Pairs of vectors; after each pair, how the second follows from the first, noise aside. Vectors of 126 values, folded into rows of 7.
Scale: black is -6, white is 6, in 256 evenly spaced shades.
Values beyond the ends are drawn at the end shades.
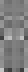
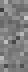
shuffled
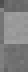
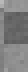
negated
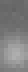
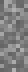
shuffled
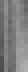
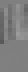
partly zeroed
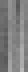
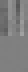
partly zeroed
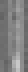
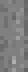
partly zeroed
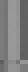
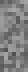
shuffled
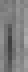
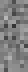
shuffled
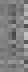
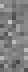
shuffled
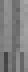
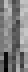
scaled up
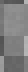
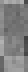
negated
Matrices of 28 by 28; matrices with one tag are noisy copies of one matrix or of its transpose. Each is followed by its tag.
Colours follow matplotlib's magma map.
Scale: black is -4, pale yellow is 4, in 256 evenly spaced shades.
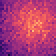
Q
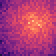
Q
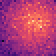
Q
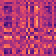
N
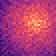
Q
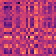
N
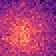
Q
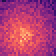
Q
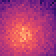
Q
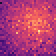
Q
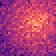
Q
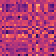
N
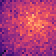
Q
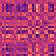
N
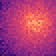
Q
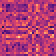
N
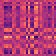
N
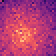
Q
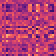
N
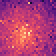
Q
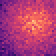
Q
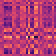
N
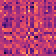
N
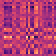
N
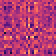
N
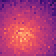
Q
